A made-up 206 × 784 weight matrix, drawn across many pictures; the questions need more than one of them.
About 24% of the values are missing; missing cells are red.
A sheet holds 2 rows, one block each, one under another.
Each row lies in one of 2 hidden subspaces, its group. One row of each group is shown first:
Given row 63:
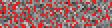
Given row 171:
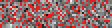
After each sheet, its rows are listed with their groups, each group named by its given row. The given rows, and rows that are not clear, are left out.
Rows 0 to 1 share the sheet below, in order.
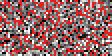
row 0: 171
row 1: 171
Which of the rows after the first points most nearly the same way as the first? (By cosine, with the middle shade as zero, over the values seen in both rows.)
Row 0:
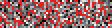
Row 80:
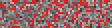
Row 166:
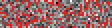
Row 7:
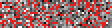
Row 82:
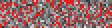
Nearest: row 166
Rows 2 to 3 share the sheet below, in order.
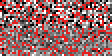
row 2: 63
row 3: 63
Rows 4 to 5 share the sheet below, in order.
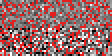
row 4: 63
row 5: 171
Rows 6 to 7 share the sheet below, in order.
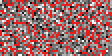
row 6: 63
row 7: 171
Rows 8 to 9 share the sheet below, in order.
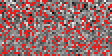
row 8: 63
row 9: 171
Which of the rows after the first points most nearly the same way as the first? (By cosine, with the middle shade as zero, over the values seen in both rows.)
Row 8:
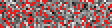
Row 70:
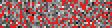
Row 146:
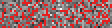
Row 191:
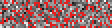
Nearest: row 191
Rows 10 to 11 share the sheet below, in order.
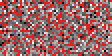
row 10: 63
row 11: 171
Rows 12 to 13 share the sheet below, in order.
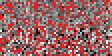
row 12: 171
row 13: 171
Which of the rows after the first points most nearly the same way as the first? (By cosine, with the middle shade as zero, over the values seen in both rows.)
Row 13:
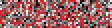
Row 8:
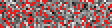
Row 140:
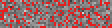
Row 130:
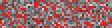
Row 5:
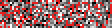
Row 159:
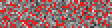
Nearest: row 159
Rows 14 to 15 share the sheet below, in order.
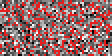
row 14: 63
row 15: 171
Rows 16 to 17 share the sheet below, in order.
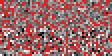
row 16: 171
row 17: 63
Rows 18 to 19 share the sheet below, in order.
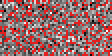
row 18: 63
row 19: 63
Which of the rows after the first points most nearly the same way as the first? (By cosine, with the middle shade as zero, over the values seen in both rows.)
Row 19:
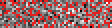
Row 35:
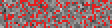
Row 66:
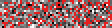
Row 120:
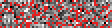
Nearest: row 35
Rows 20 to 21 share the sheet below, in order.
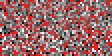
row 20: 171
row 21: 63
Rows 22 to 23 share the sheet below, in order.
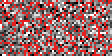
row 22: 63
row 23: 63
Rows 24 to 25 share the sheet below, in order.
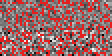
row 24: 63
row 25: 63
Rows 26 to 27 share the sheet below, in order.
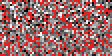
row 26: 171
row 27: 63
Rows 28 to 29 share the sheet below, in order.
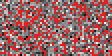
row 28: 171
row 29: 171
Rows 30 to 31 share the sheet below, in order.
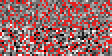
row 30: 171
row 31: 171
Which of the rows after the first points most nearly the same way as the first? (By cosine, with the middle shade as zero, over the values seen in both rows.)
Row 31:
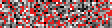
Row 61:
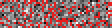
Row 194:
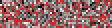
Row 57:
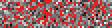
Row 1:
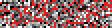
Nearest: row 61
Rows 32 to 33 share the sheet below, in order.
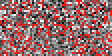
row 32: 63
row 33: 171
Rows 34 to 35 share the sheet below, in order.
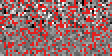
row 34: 63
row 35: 63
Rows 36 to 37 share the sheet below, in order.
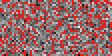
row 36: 171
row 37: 171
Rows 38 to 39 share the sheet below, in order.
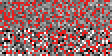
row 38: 63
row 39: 171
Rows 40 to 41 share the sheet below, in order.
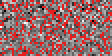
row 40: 63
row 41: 63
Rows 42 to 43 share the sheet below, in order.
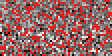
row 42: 63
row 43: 63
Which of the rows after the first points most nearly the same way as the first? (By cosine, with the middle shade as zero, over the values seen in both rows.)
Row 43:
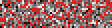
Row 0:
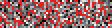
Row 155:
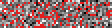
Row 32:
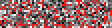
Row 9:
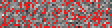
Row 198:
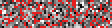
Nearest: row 198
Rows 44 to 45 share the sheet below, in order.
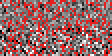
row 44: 63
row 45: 171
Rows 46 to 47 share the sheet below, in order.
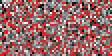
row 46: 63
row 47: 63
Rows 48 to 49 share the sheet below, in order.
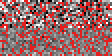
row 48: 171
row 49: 63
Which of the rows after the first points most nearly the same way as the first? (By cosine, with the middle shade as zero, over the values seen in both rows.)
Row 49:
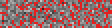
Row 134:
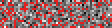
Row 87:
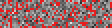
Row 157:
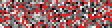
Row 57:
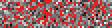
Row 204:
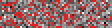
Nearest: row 204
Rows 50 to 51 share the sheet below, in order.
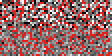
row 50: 63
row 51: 171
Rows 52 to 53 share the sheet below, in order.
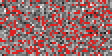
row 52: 63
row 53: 63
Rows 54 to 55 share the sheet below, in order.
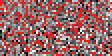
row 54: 171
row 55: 171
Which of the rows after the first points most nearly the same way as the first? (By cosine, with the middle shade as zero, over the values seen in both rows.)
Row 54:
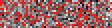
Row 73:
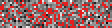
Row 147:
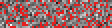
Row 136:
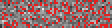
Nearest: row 136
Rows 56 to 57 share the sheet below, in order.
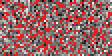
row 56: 171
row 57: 171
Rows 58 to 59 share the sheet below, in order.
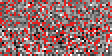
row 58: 63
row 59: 171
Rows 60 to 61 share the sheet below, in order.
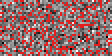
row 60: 63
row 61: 171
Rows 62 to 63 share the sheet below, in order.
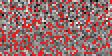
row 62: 171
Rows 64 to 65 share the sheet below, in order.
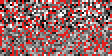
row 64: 171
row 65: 171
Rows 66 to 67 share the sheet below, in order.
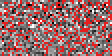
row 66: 63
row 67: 171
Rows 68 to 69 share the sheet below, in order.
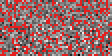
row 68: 171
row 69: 171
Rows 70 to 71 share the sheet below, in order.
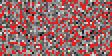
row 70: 171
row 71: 63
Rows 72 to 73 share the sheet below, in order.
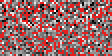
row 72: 63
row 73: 171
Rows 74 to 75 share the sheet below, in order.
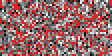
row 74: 171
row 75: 63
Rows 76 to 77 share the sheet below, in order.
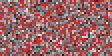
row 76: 171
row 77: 63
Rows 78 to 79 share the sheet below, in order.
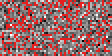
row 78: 171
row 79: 171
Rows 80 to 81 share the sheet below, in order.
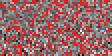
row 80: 63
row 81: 171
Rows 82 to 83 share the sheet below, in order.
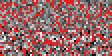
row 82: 63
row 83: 63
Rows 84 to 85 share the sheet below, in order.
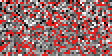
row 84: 171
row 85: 171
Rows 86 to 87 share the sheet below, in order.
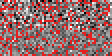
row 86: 171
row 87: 171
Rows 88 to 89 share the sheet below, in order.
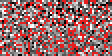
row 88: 63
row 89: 171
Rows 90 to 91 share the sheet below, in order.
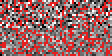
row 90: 171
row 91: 63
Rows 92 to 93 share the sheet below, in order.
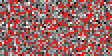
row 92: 171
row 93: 171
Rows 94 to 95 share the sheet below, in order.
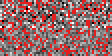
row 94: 63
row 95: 171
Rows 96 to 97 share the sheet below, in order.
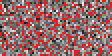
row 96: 63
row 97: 63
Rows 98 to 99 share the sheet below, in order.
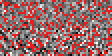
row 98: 63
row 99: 171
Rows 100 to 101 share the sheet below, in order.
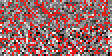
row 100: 63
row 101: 171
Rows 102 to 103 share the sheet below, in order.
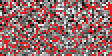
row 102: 63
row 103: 63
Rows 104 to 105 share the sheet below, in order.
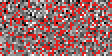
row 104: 171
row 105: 63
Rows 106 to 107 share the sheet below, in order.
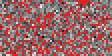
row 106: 63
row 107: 63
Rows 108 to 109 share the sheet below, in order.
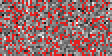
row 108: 171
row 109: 63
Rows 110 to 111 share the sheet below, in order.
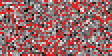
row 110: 171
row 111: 171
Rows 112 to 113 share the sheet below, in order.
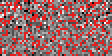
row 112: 171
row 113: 63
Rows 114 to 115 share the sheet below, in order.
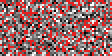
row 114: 63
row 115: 63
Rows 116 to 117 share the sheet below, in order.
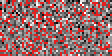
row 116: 171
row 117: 171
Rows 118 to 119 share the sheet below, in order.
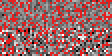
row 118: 171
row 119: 171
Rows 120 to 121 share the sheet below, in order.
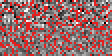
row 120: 171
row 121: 63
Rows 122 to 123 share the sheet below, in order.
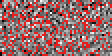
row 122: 63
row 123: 63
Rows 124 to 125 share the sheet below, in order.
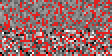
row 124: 63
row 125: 63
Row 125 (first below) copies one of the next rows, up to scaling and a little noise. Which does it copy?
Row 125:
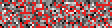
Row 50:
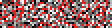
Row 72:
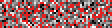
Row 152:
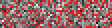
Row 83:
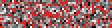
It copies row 83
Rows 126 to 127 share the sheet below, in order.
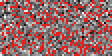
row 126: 171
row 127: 63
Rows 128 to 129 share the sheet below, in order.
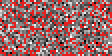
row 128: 63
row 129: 171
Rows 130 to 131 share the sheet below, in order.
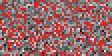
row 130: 63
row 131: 171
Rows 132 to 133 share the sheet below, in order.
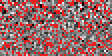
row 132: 63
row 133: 171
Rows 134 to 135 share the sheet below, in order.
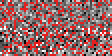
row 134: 171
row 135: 63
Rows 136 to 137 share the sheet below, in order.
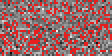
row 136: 63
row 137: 171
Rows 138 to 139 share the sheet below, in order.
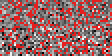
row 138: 63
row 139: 171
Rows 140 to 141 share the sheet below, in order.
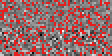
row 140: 171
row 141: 63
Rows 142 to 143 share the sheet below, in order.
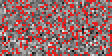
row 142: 63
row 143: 63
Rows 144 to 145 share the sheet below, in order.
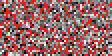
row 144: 63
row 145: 171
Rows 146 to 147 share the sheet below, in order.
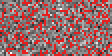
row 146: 63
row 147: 171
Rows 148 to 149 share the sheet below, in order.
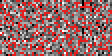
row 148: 63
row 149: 63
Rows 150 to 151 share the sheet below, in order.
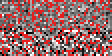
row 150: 171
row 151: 63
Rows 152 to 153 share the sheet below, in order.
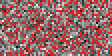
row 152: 63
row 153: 171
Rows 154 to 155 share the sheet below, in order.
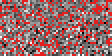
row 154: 171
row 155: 171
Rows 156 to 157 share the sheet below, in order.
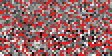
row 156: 63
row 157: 63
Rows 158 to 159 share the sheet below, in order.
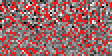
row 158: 63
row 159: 171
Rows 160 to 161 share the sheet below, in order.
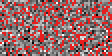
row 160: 171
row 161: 171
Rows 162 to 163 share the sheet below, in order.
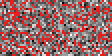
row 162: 63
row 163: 171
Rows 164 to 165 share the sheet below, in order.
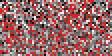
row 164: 171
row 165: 171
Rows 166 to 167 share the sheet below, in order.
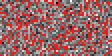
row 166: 171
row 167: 171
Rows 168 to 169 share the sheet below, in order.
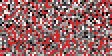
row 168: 171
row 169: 63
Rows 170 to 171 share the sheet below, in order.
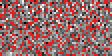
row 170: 63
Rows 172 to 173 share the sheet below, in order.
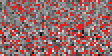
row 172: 171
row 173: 63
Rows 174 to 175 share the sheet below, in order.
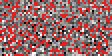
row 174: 63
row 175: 63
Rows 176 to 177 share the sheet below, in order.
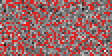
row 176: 63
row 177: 171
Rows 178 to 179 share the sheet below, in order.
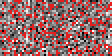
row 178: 171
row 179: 171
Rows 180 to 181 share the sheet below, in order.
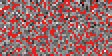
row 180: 171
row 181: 171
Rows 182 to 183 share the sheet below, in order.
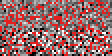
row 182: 63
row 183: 63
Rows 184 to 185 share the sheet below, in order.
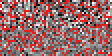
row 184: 171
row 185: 171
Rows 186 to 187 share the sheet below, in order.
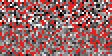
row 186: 171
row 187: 171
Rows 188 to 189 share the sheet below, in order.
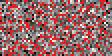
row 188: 171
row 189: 63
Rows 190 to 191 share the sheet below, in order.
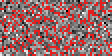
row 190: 171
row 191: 63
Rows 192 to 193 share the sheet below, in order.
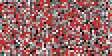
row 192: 171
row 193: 171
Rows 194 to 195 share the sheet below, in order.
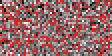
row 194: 63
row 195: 171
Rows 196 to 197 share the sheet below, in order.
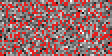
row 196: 171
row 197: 171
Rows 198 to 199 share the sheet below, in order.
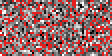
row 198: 63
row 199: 63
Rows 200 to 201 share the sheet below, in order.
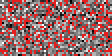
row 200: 171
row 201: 171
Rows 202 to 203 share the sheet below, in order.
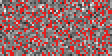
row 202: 63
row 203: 171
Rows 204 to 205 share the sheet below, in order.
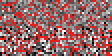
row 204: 171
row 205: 63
